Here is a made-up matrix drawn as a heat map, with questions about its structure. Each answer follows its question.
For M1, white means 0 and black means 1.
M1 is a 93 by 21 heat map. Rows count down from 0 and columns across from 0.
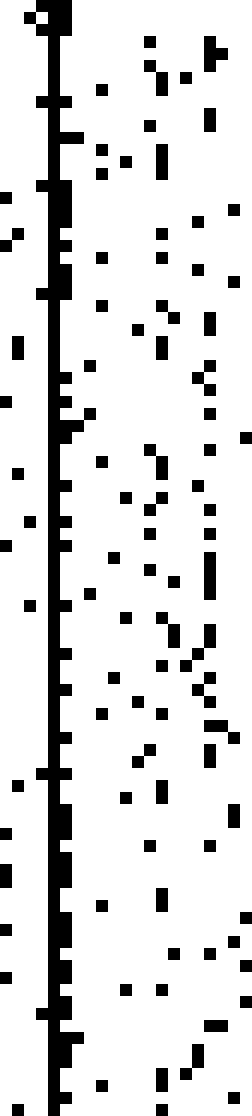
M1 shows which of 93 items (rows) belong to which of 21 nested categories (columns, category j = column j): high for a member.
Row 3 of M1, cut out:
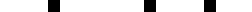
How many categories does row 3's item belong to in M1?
3
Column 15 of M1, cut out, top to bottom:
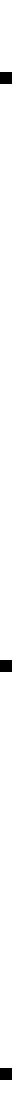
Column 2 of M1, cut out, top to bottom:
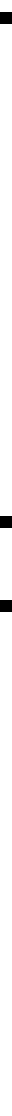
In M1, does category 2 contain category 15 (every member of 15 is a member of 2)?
no
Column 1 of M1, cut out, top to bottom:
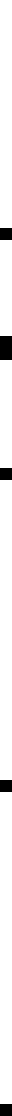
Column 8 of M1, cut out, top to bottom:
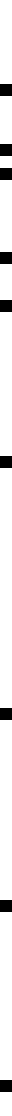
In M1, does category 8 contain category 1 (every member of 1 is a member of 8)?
no
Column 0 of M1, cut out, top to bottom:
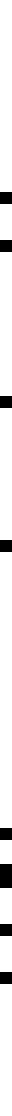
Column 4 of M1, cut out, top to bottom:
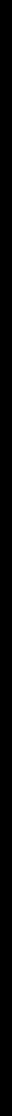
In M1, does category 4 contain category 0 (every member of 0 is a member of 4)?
yes
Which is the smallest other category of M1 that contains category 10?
13
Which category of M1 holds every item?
4
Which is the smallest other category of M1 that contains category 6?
5
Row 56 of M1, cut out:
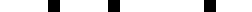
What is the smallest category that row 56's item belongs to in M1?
9
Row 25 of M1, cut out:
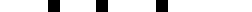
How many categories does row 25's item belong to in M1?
3
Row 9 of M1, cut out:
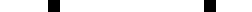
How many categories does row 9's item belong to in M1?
2
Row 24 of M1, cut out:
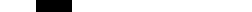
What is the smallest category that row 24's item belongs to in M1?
3
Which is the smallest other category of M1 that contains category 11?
17
